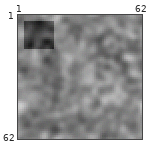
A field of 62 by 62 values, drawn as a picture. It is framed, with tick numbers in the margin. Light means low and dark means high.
The top left is the roughest part. The field is mottled with small blotches. The top left is the ninth with the highest average. An odd patch, higher than its surroundings, sits in the top left. Overall the values sit about 50% of the way up the scale.
